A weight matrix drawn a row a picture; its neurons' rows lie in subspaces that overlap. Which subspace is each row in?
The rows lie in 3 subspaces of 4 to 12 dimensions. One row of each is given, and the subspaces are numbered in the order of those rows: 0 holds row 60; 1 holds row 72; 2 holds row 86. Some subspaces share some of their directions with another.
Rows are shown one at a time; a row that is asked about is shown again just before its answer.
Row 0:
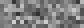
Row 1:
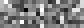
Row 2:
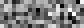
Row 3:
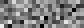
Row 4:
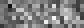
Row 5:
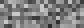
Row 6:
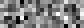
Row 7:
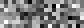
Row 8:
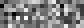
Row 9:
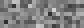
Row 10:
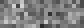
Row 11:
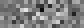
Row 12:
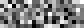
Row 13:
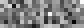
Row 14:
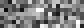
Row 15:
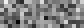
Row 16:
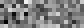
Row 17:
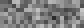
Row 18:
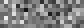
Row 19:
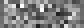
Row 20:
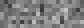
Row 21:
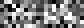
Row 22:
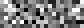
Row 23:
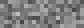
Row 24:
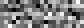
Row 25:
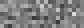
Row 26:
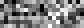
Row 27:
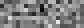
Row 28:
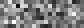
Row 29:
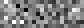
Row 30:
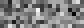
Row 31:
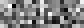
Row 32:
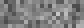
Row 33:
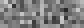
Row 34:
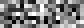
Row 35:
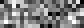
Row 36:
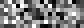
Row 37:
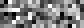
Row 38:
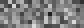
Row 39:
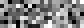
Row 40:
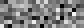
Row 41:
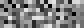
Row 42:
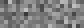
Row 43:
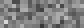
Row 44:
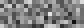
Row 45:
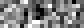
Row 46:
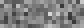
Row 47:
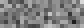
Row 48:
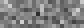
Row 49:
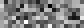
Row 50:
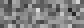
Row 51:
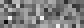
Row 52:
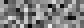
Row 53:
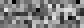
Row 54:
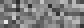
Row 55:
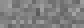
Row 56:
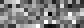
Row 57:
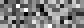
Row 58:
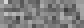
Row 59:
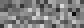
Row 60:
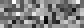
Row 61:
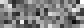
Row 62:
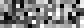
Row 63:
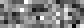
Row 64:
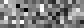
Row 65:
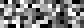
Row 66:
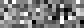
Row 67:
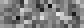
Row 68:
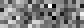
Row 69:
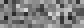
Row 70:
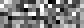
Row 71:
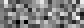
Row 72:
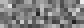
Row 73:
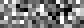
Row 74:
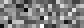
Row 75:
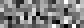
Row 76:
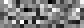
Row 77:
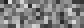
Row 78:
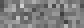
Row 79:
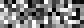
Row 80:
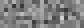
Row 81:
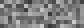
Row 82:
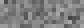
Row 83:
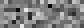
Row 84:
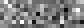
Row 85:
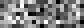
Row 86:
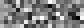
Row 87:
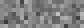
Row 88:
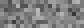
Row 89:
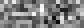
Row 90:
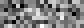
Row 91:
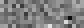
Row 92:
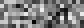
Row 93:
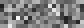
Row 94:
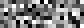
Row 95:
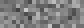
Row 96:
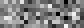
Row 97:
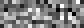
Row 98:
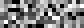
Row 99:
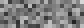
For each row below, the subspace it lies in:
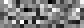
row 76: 2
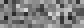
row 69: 1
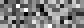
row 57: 2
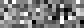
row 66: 0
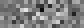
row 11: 2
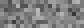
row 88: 1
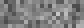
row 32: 2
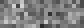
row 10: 0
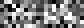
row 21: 2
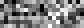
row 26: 0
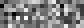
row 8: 2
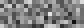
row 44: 0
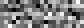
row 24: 2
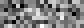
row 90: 0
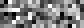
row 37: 2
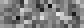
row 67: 2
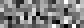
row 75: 2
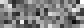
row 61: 0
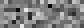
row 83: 2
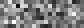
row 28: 1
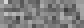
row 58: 2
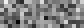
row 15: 2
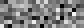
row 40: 0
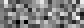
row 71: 2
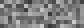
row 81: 0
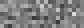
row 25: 0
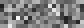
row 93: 2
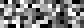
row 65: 1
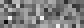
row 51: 2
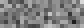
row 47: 1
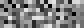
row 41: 0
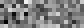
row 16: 2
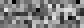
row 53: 0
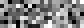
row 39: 1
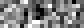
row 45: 2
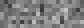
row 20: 1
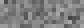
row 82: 2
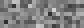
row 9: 2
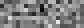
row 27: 0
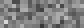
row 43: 2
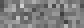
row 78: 2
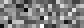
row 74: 0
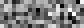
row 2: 1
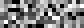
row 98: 2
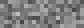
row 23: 0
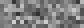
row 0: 0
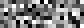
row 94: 1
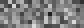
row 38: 0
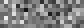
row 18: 1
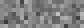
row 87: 2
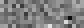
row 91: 2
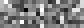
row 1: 0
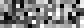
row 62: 0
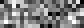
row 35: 0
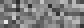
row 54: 2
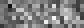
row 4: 2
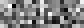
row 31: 1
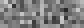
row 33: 1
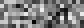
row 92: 1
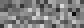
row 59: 0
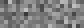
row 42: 2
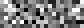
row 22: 0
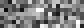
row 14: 2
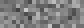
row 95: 2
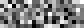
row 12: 0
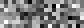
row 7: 2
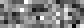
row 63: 2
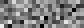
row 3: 0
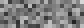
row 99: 1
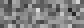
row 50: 1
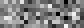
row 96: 2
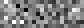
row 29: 0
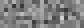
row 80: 1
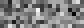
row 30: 1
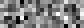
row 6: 2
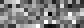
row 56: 2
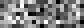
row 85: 0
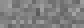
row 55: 1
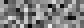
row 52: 2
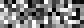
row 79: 2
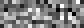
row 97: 0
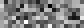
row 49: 2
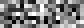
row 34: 0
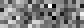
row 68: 2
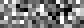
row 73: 1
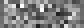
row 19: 2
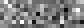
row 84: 0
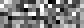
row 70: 0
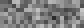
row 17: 2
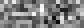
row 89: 0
